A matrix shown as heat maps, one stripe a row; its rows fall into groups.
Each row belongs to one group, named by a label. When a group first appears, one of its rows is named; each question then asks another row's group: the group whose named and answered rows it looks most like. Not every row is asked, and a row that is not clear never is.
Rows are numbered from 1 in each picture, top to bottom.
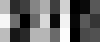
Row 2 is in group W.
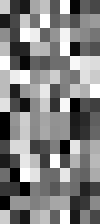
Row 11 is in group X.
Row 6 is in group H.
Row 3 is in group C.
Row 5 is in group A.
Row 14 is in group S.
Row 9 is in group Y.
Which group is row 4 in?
W
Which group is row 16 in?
W
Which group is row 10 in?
Y
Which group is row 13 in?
C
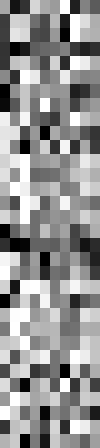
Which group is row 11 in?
W
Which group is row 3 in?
X
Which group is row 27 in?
X
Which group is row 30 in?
A
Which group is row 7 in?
Y
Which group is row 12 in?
H
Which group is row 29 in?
H
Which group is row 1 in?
W
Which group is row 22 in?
Y
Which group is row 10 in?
A
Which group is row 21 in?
C
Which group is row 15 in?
C
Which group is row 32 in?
A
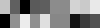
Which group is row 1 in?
A
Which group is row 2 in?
Y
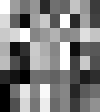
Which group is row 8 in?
Y
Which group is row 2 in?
W
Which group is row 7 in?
Y
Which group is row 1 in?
A
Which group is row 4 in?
W
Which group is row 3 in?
H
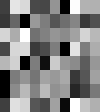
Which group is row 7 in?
Y
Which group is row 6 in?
Y
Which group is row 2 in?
S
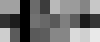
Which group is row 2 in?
S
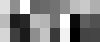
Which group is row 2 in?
W
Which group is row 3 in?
W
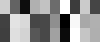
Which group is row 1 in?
W
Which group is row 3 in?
X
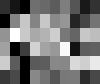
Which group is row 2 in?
Y
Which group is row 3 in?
H
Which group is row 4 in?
W
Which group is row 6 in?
S
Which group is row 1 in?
S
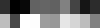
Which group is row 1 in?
S
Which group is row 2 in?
C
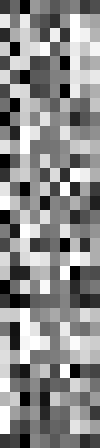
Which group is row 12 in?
Y
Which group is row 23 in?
H
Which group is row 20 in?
W
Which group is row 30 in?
A
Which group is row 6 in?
A
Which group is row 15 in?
A
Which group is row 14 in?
W
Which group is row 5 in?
X
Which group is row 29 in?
A
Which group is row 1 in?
S
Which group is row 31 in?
A
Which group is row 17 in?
C
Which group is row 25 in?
C
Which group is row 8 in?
C
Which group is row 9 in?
Y
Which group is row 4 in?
C
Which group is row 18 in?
X
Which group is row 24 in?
C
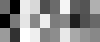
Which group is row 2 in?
Y
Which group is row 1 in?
C
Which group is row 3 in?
C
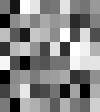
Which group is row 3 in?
W
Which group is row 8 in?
C
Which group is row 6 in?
Y
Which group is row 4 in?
X
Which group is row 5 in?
A
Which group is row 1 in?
C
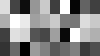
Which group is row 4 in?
S
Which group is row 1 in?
W
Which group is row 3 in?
X
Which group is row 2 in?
H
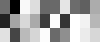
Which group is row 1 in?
C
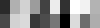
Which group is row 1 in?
X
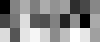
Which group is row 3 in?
C
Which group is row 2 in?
X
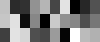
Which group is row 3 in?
X
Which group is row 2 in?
A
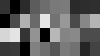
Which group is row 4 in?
S
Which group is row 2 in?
Y
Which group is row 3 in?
A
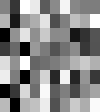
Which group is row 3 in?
Y
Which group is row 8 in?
C
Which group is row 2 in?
C
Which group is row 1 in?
C
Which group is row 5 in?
H
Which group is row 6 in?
W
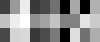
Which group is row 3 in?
X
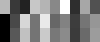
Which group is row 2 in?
Y
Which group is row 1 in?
W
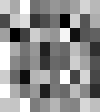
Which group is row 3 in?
W
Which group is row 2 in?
X
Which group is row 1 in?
H
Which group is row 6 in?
W
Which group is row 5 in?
A
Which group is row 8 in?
H
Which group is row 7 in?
A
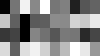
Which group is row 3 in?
S
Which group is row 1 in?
Y
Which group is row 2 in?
A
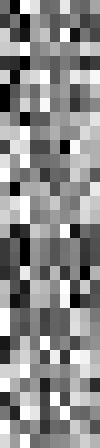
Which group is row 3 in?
W
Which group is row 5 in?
S
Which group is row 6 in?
C
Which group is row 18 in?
S
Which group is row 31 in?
A
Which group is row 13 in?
A
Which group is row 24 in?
A
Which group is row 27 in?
H
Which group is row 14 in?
C
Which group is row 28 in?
A
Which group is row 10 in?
H
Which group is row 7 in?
Y
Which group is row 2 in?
S
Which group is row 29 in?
X
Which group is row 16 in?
H
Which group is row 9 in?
A
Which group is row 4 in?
H
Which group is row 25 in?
Y
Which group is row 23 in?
A
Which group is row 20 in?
X
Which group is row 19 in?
S
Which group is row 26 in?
X
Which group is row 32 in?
H
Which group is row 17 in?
W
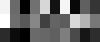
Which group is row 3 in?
S
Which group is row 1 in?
W
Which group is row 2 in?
A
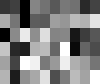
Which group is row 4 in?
W
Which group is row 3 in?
Y
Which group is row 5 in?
C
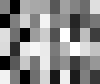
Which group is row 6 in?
W
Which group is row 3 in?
W
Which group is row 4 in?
C
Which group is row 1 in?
C
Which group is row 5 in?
Y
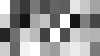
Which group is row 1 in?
A
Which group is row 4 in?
C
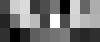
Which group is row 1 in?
X
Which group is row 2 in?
X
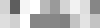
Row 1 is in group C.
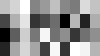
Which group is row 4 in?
X
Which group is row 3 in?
Y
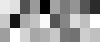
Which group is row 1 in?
A
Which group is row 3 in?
H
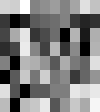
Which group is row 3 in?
X
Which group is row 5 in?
C
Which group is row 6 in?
Y
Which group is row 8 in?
C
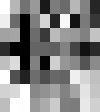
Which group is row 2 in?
W
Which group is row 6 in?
A
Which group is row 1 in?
A
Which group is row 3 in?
A
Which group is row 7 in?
H
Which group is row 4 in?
S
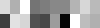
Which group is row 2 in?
X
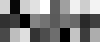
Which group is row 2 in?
S
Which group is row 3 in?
X
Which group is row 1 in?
C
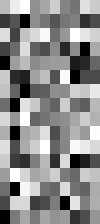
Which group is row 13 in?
H
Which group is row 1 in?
H
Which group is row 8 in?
C
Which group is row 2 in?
S
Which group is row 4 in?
X
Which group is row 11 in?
C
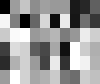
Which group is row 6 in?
H
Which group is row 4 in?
X
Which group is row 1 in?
Y
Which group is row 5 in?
X
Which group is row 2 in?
W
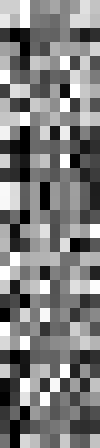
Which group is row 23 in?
Y
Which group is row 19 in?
H
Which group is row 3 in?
S
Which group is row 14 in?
A
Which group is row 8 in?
W
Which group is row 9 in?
H
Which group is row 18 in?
W
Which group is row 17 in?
C
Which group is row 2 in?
H
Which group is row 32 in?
C
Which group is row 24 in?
A
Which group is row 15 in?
A
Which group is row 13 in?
S
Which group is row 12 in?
W
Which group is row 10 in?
W
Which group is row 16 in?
S
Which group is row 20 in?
A
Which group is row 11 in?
S
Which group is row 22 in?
S
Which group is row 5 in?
W
